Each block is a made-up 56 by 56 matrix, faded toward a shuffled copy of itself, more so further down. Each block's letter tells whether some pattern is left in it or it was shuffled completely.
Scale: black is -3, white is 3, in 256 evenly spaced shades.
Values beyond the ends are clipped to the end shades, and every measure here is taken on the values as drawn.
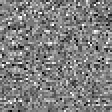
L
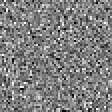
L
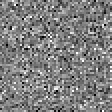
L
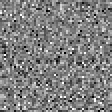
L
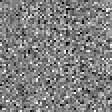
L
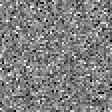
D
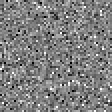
D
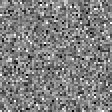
D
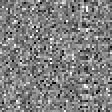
L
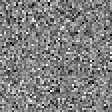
L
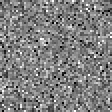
D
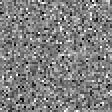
D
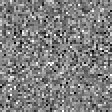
L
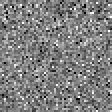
L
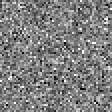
D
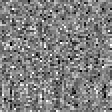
L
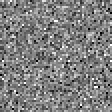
D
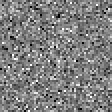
D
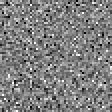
L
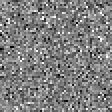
D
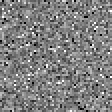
D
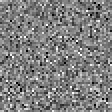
L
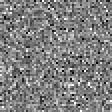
L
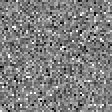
L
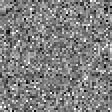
D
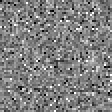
L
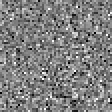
L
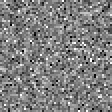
D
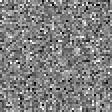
L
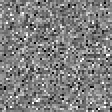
L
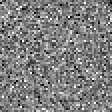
L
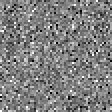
L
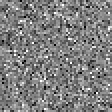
D
